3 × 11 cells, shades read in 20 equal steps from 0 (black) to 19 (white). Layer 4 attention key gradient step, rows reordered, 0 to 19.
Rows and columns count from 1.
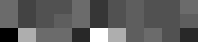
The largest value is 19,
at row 3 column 6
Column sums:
16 23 20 21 19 27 25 21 20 18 18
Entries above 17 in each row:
0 0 1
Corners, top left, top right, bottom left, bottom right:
8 8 0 3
